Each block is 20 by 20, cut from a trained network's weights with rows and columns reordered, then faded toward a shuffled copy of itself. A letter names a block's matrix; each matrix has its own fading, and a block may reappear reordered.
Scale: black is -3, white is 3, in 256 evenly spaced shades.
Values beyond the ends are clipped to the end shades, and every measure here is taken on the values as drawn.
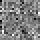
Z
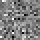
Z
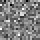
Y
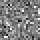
Y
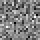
Y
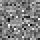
Z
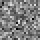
Y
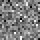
Y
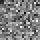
Y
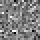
Y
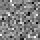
Y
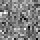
Y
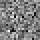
Z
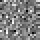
Y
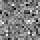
Y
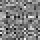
Z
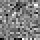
Z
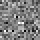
Z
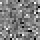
Y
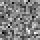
Y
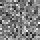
Y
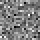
Y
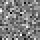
Y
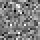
Y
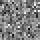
Y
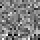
Z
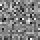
Z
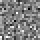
Y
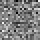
Z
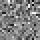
Z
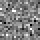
Y
